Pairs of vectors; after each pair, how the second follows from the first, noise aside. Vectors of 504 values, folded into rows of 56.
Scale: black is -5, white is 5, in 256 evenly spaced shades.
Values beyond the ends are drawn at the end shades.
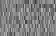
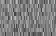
wrapped around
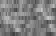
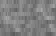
shrunk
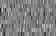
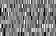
scaled up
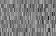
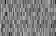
wrapped around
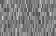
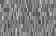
copied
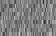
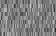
wrapped around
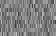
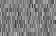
copied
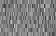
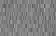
shrunk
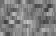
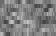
copied
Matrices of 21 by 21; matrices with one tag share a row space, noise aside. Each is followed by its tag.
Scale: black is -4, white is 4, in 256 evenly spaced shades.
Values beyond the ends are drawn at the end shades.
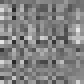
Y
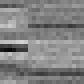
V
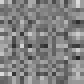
Y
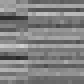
V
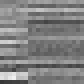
V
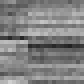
V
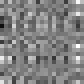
Y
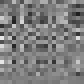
Y
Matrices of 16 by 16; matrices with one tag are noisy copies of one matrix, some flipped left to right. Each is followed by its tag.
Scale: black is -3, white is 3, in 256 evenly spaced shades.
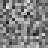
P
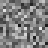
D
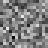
D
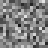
D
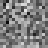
P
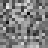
P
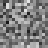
P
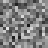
D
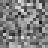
P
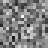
D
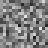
D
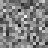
D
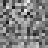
P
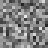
D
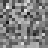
P
